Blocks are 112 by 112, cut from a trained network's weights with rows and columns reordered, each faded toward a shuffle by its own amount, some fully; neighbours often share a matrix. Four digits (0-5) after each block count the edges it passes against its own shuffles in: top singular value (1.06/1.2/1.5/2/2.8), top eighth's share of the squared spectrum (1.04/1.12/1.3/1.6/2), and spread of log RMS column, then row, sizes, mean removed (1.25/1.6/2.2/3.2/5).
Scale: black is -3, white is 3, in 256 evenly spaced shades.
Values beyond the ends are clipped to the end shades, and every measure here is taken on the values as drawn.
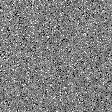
0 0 0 0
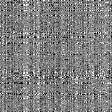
4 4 1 4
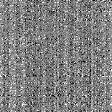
4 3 0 3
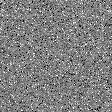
0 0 0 0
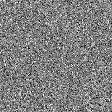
2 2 0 0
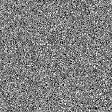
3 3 1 1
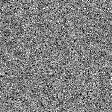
2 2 0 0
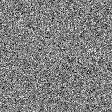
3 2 0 0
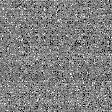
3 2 2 0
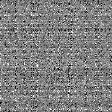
4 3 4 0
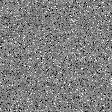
0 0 0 0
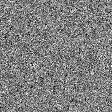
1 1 0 1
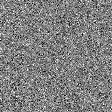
1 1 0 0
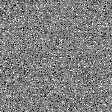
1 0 0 0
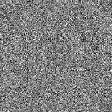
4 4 1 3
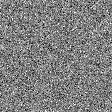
0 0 0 0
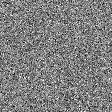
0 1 0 0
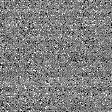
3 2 2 0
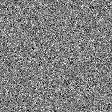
2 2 0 1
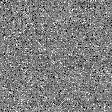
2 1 1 0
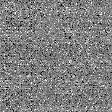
2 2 2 0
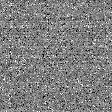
2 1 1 0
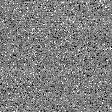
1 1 1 0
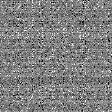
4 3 3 0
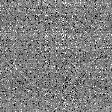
2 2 2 0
